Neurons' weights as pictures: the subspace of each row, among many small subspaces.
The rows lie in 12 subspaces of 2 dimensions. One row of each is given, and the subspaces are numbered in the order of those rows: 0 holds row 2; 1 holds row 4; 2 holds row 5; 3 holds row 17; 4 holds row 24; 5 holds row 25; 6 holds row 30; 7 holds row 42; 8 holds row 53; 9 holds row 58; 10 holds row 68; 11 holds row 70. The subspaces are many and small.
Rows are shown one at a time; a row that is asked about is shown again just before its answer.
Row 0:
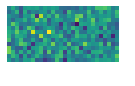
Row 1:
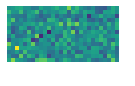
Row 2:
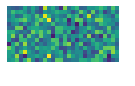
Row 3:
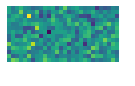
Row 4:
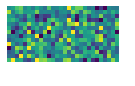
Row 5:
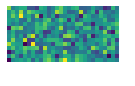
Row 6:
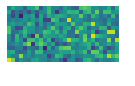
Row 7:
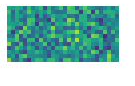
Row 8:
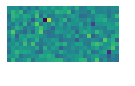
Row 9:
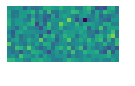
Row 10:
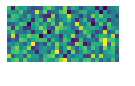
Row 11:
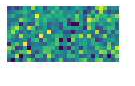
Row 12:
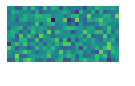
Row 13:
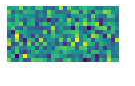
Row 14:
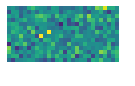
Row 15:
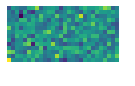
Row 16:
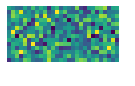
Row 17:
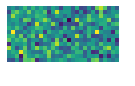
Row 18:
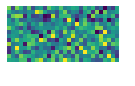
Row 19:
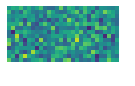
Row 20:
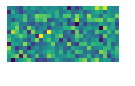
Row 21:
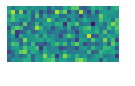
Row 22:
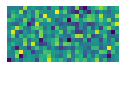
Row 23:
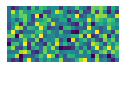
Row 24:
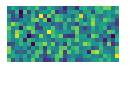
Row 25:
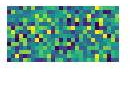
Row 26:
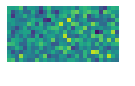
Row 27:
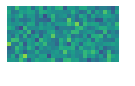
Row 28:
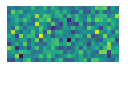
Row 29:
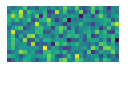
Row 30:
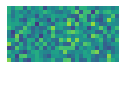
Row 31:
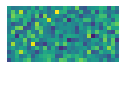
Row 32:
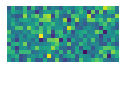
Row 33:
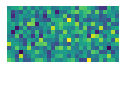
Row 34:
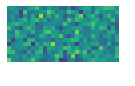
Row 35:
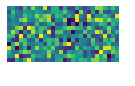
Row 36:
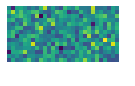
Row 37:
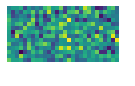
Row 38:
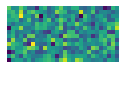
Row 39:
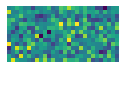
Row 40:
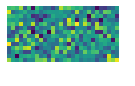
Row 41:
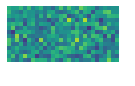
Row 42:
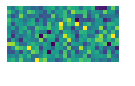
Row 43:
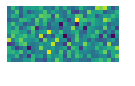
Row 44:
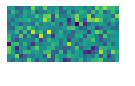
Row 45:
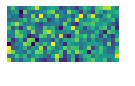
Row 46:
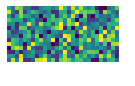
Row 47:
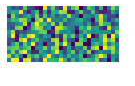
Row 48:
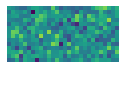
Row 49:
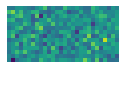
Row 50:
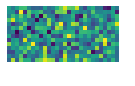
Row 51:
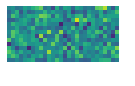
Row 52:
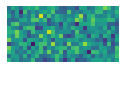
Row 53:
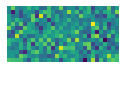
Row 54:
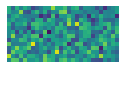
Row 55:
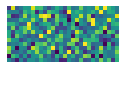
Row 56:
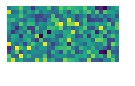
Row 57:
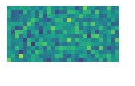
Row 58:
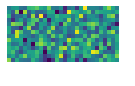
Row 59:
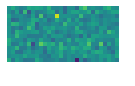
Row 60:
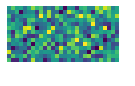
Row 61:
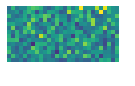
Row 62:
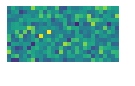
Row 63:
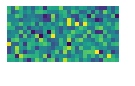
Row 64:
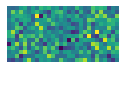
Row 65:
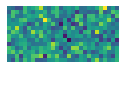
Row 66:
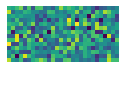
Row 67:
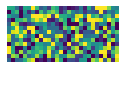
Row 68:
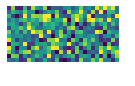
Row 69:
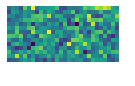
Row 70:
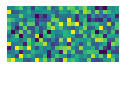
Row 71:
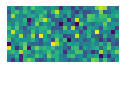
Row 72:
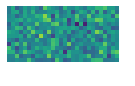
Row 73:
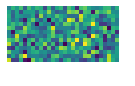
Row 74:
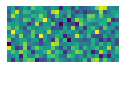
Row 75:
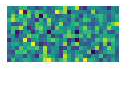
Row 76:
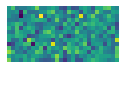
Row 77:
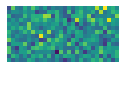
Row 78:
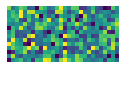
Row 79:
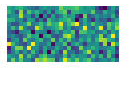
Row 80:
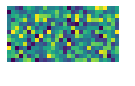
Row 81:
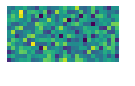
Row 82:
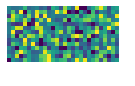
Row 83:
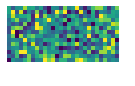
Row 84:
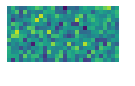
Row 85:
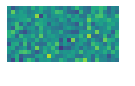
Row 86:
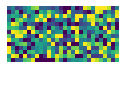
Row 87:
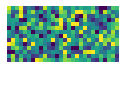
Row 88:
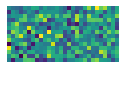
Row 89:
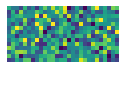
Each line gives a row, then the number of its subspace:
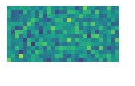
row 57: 4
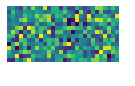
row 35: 6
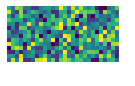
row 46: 3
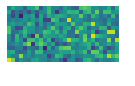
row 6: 2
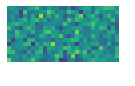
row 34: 3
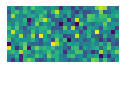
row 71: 3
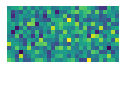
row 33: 4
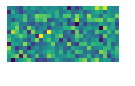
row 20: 1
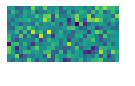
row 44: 0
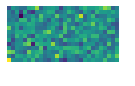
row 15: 2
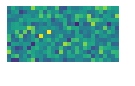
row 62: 6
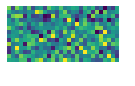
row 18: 10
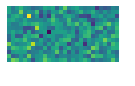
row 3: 6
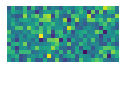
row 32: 10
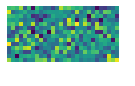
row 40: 5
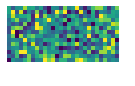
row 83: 7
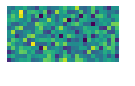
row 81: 3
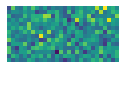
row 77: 10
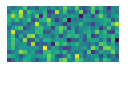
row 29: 3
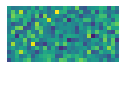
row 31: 4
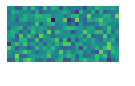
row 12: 6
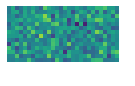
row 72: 0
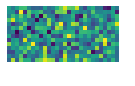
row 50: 9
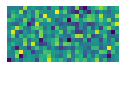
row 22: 9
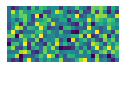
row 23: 8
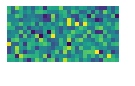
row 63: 0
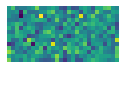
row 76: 3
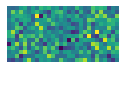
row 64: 8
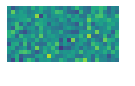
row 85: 8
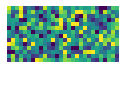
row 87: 2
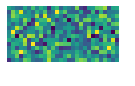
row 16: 4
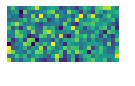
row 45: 3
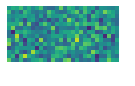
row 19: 5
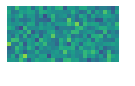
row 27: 0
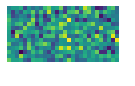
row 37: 7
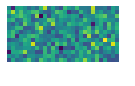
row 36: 8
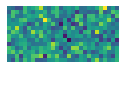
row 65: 2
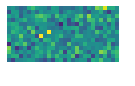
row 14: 11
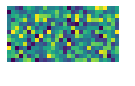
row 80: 1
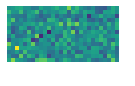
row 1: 1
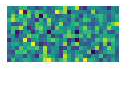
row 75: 9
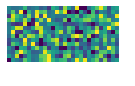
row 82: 9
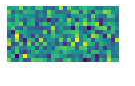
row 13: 5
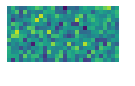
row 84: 9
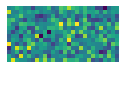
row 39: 11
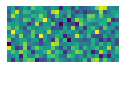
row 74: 3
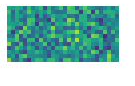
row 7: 6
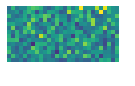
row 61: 10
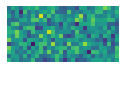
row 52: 4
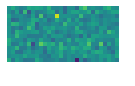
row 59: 9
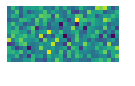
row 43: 7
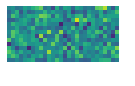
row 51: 7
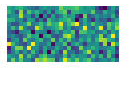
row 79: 4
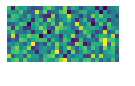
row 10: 10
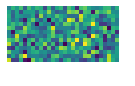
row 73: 6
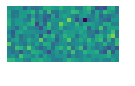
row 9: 7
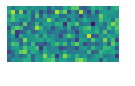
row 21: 7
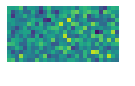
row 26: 2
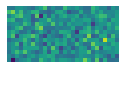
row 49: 8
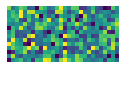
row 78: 2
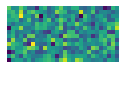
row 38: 2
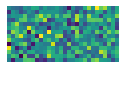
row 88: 1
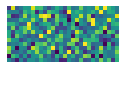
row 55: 10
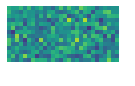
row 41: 5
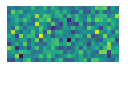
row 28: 11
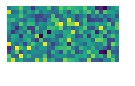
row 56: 11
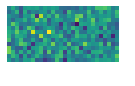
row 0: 4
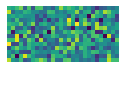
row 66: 5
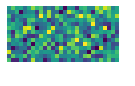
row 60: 6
